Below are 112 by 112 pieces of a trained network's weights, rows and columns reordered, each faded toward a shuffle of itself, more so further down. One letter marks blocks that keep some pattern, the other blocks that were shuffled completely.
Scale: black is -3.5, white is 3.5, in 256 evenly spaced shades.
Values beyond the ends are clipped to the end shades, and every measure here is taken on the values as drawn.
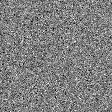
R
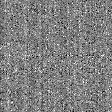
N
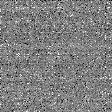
N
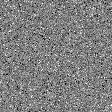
R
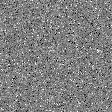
R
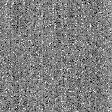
N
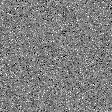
R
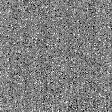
N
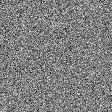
R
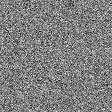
R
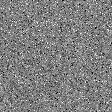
R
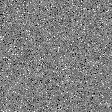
R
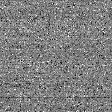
N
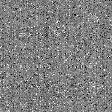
N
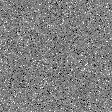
R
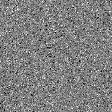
N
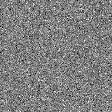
N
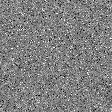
R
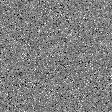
R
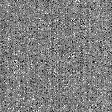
N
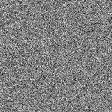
N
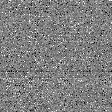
N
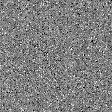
N
